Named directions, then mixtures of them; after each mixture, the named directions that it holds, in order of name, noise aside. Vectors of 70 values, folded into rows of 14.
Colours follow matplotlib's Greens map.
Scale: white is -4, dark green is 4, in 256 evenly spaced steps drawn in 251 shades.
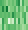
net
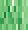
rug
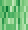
net, rug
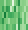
net, rug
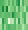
net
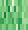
rug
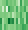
net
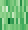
net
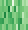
rug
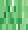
rug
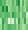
net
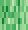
net, rug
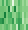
rug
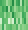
net, rug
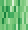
net, rug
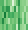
net, rug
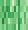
net, rug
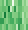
rug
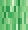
net, rug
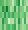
net, rug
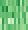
net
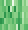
rug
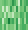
net, rug
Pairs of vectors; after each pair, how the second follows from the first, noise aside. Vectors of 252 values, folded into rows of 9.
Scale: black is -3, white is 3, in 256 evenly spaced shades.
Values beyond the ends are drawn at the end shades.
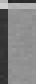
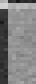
copied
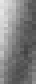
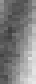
reversed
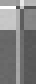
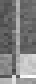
reversed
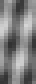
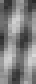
reversed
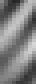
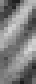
copied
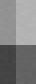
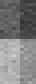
reversed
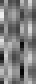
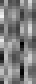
copied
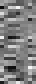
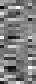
copied
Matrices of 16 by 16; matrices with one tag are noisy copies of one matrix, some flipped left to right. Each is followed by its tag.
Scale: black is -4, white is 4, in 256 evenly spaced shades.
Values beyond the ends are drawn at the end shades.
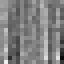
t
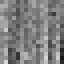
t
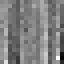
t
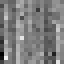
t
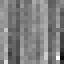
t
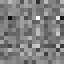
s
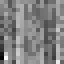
t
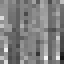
t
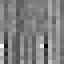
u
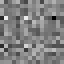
s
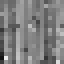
t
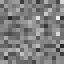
s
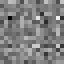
s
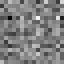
s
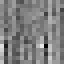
u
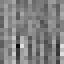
u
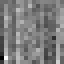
t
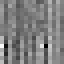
u
